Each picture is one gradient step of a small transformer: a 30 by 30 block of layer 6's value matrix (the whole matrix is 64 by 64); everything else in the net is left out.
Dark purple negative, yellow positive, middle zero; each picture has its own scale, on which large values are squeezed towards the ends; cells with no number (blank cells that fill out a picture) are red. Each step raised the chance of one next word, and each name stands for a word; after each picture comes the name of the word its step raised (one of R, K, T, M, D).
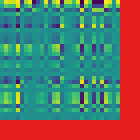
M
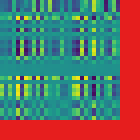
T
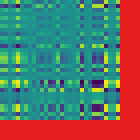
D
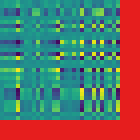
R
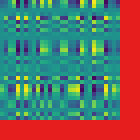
T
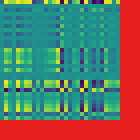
D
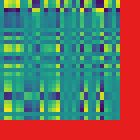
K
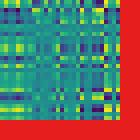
K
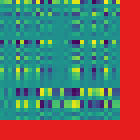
R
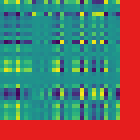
R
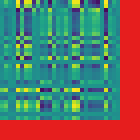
K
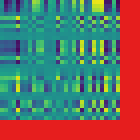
T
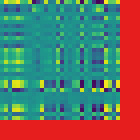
D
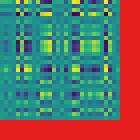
R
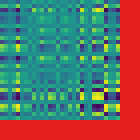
K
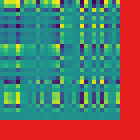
M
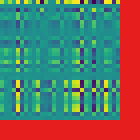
D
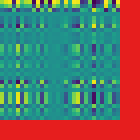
M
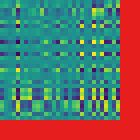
R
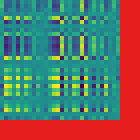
T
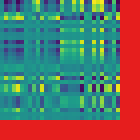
T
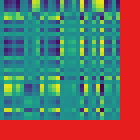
T
